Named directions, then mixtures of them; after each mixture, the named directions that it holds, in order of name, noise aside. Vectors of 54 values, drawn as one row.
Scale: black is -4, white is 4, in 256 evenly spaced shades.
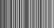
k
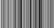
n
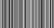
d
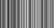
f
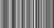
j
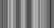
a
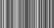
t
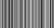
d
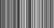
a, f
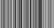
k, n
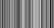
a, d, f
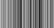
n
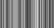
a, t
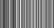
f, j, k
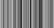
n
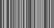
d, f, t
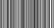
a, d
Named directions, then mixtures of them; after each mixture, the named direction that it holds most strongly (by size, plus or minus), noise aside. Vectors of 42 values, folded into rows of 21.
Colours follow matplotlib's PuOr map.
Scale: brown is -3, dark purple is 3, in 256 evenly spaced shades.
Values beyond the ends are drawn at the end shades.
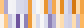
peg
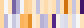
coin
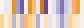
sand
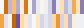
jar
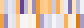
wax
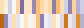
wax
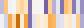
peg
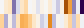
coin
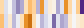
coin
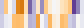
sand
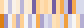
wax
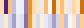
peg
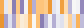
wax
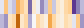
peg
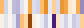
coin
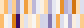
jar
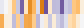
sand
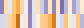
peg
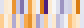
sand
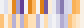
sand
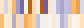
sand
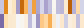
wax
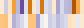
sand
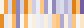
jar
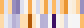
coin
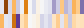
jar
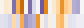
sand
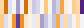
jar
